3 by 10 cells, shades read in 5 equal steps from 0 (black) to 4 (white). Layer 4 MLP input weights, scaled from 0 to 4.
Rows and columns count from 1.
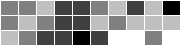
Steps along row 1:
same up down same up up down up down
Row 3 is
3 2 1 1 0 1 4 4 2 4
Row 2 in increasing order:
1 1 2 2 2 3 3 3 3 3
